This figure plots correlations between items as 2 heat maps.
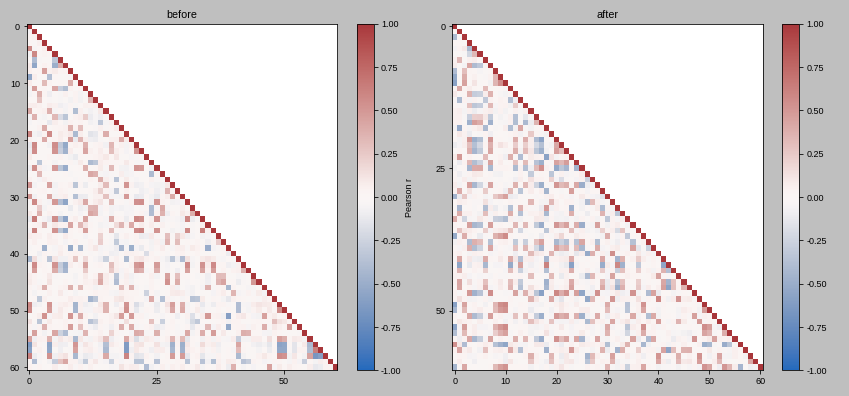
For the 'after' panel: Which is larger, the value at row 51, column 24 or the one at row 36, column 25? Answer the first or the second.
the first
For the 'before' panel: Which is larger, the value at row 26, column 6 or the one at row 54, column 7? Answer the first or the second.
the first
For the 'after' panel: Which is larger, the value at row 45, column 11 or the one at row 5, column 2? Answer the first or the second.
the first
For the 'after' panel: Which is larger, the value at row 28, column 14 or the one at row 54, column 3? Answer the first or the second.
the first
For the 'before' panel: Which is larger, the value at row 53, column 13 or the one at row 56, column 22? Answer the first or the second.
the second
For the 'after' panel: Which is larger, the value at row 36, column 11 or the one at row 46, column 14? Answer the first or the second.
the first
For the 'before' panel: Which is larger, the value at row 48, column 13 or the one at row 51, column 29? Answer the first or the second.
the second
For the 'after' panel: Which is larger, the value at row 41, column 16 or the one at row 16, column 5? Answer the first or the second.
the second
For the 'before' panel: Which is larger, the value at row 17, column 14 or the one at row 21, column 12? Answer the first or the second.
the second
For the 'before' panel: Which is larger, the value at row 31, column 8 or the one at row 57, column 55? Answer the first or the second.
the first
